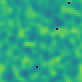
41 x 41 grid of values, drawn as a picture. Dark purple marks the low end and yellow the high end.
Slope: none. Mirror symmetry: none. Average level on the scale: 60%. Lone odd cells: 3, each lower than its neighbours. Seam: none. Grain: blotchy.
